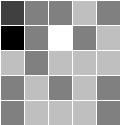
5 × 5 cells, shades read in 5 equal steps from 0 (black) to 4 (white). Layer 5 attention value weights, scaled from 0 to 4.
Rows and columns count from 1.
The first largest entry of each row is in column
4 3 1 2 2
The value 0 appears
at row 2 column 1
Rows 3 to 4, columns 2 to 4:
2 3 3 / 3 2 3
